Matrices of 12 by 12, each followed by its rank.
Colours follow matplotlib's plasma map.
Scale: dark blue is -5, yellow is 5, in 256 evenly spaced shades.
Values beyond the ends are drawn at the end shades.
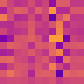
two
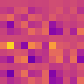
two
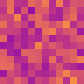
full rank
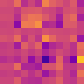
two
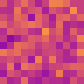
full rank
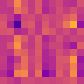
two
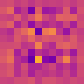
two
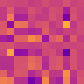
two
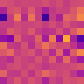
two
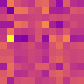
two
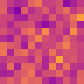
full rank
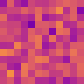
full rank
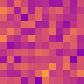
full rank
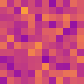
full rank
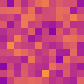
full rank
